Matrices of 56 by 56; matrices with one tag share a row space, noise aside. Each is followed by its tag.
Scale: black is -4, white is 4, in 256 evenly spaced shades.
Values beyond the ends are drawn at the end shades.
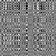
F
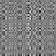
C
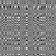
F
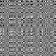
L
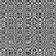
C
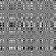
L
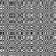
L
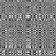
C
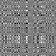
F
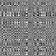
F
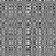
C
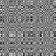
L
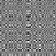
C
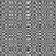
C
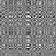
C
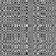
F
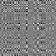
F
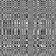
F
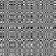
L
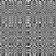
C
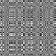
L
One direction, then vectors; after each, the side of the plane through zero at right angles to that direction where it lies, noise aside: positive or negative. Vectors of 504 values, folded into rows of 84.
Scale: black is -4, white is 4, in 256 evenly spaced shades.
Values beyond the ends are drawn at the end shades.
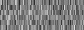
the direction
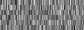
negative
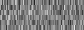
positive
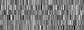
negative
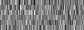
positive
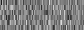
negative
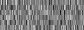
positive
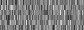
negative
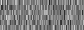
positive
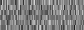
negative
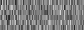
negative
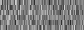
positive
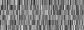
positive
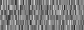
negative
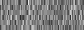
positive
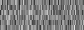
positive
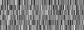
positive
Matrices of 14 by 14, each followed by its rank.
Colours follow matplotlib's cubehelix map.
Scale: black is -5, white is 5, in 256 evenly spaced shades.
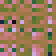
two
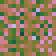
three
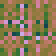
three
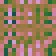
two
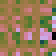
two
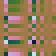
one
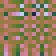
two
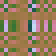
one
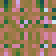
three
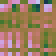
two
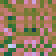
two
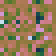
three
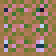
two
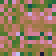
three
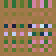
one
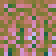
three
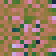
three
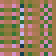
one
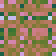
two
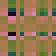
one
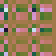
one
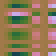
one
